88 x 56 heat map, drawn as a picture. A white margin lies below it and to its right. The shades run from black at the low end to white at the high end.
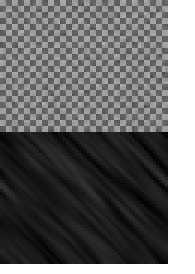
The table splits into 2 rows of 1 panel. Panel 1,1: middling, checkered, strong in contrast. Panel 2,1: very low, slanting down to the right, faint in contrast.
